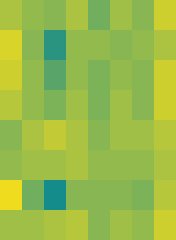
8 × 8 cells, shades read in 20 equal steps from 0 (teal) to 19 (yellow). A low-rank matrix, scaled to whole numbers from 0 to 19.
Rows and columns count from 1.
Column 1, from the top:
13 17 16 14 10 11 19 12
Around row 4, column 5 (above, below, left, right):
9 10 12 12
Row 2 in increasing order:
2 10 10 11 11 11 13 17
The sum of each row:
93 85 90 93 99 94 80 100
